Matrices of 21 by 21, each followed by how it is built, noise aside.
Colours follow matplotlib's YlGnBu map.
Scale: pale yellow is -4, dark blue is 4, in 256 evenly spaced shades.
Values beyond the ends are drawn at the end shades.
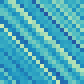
Toeplitz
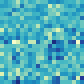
low rank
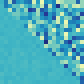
upper triangular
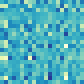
low rank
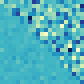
upper triangular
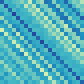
Toeplitz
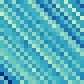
Toeplitz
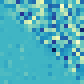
upper triangular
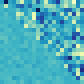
upper triangular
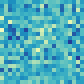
low rank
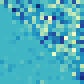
upper triangular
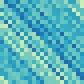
Toeplitz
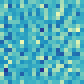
low rank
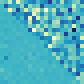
upper triangular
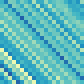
Toeplitz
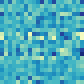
low rank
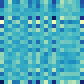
low rank
